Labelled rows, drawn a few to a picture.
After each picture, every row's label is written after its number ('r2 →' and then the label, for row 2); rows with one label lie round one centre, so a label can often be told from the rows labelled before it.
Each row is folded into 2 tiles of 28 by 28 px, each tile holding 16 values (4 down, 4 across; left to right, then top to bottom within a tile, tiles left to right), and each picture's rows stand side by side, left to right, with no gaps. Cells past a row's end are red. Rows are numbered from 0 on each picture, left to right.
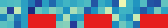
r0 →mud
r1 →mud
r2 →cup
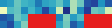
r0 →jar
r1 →mud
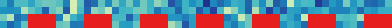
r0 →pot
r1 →mud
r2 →pot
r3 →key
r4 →jar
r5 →cup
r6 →cup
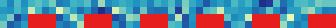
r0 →pot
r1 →jar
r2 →jar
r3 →mud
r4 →cup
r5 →pot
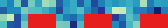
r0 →pot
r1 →key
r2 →jar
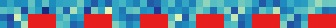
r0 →jar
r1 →mud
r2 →key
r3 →pot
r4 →mud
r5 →pot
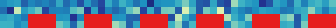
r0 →key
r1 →key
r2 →key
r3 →mud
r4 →cup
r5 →pot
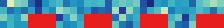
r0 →cup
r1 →jar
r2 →mud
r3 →pot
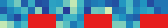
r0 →key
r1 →mud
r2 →key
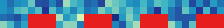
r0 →key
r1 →cup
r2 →jar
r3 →key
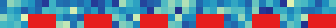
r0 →cup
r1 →key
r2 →cup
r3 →mud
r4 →jar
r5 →cup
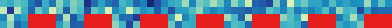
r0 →mud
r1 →mud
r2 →key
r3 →pot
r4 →cup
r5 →cup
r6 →jar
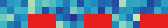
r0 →pot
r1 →key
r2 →cup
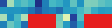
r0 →cup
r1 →pot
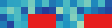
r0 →jar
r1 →jar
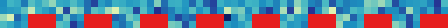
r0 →pot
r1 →mud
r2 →jar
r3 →key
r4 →jar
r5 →mud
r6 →pot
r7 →key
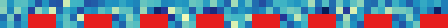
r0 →mud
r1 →cup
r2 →jar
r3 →jar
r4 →cup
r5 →jar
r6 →mud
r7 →jar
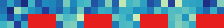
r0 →key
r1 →cup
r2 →cup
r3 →cup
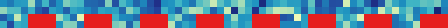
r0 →jar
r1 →cup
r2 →key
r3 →pot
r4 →mud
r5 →jar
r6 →cup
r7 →jar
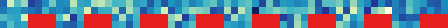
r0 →cup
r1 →pot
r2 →mud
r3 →pot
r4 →mud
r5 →jar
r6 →mud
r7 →key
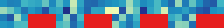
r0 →jar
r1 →mud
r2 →mud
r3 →cup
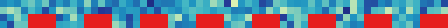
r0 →jar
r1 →jar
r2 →key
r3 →pot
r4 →cup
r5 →jar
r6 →mud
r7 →mud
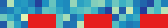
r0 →cup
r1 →pot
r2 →mud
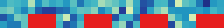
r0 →jar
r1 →pot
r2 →mud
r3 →cup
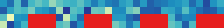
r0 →pot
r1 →mud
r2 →key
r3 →key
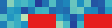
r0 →cup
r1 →key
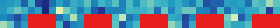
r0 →key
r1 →jar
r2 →pot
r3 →key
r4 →pot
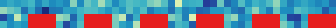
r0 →jar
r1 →pot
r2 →pot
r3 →cup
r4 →pot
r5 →key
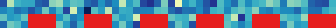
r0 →cup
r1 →mud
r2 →cup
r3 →cup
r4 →pot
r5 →cup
